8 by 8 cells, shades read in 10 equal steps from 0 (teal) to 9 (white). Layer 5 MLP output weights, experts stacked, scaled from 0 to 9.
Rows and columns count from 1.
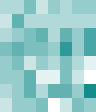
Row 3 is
6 5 4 3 6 3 5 2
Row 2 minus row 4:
3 0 2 2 1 5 1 4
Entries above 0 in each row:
8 8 8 8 8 8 7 8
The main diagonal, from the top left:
6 3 4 4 6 4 5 5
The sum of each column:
46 36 36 43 48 34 43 37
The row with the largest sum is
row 6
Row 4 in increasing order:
1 2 3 4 4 4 5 5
